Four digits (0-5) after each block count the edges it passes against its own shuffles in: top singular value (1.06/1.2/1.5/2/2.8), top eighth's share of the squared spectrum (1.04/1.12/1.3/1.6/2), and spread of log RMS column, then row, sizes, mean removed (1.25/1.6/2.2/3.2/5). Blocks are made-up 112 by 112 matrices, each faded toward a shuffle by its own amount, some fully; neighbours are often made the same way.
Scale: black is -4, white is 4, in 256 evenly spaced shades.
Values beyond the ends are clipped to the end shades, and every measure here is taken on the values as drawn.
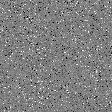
0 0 0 0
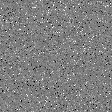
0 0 0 0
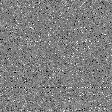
2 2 0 2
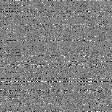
3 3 0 4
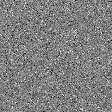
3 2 0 0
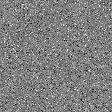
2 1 0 0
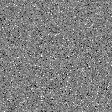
2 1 0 0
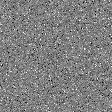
1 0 0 0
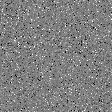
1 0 0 0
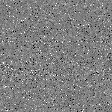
1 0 0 1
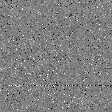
2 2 0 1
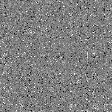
1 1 2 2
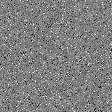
0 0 0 0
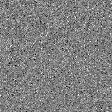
3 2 1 1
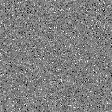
3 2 1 1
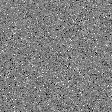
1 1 0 0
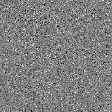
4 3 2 2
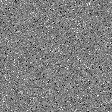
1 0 0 0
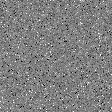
0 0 0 0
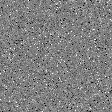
0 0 0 0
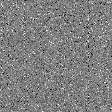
1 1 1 0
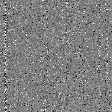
2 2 2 0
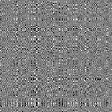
5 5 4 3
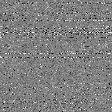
4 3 0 3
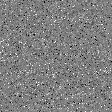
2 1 0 1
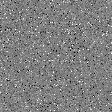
1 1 0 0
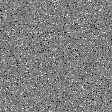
2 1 0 1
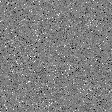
0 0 0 0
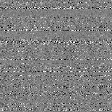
4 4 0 4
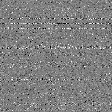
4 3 0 3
